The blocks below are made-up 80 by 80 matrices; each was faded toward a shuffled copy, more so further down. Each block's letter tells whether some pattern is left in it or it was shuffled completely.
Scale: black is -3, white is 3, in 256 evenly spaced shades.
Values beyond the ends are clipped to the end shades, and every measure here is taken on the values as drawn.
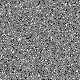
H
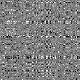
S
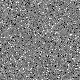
H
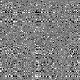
S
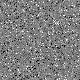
H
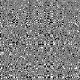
S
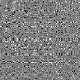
S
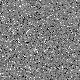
H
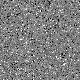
H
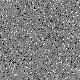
H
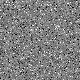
H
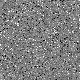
H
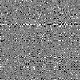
S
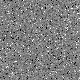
H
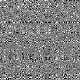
S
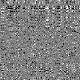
S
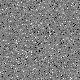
H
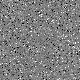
H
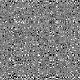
S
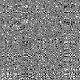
S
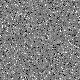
H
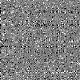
S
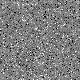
H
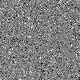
H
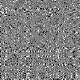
S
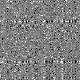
S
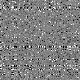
S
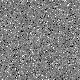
H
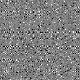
S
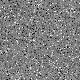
H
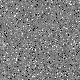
H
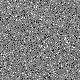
H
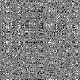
S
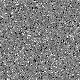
H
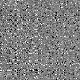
S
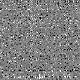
S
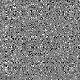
S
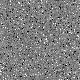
H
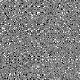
S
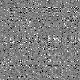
S
